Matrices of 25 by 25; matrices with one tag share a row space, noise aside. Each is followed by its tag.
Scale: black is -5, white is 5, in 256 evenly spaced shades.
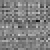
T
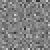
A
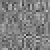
A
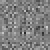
A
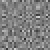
A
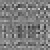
T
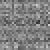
T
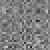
A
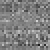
T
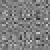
A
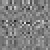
A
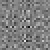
A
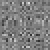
A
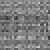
T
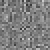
A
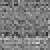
T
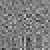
A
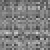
T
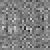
A
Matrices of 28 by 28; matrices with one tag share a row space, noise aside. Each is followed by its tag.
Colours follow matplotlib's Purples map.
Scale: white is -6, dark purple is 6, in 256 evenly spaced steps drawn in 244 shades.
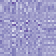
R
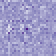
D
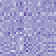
R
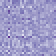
D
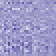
D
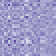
D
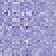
D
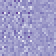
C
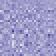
R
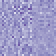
C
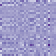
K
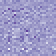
D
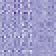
C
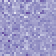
D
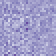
D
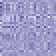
K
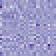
K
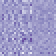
C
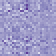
D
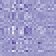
R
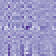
D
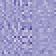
C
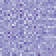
R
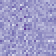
R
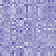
R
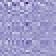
D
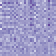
K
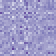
R
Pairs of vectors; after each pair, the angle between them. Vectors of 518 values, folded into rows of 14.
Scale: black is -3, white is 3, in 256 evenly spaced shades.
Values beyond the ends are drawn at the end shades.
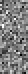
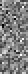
nearly opposite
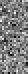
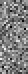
orthogonal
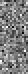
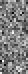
partly opposed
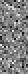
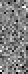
partly aligned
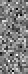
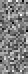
partly opposed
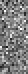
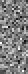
partly opposed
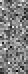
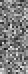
nearly opposite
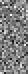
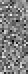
nearly parallel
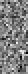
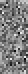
orthogonal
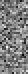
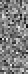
partly aligned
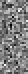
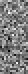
orthogonal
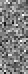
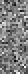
partly opposed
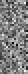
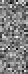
partly aligned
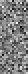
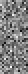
partly aligned
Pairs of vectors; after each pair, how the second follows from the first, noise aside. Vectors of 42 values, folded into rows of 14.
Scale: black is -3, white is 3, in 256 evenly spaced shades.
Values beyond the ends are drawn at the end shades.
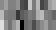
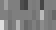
partly zeroed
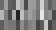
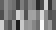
wrapped around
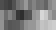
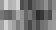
wrapped around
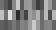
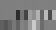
partly zeroed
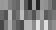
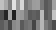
wrapped around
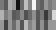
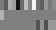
partly zeroed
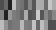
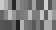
wrapped around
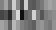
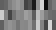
wrapped around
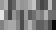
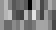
wrapped around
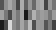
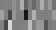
partly zeroed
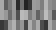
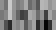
wrapped around
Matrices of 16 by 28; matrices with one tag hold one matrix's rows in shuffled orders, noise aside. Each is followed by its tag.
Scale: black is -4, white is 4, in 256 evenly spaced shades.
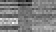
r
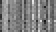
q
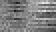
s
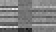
r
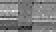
r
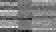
r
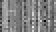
q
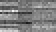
r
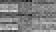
r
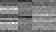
r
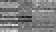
r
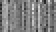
q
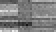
r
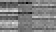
r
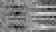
s
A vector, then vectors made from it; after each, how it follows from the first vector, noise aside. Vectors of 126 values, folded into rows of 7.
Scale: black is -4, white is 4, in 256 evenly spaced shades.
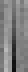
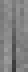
shrunk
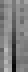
copied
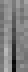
copied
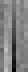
copied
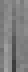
shrunk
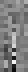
sign-scrambled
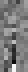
sign-scrambled
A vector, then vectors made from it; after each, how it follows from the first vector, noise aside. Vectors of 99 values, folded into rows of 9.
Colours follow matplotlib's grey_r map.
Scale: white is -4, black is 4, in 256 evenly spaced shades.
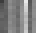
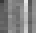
copied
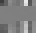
partly zeroed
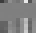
partly zeroed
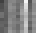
copied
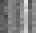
copied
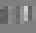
partly zeroed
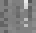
partly zeroed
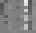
partly zeroed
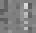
partly zeroed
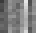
copied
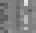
partly zeroed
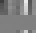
partly zeroed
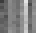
copied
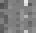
partly zeroed
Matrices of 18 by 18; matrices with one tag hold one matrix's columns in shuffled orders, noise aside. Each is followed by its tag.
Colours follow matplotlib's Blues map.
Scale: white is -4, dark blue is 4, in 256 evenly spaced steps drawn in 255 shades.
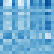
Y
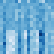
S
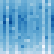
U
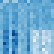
S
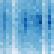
U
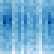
U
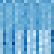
S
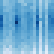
U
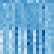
S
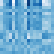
Y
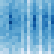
U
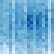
U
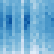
U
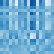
Y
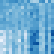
S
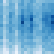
U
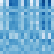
Y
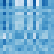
Y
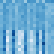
S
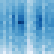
U
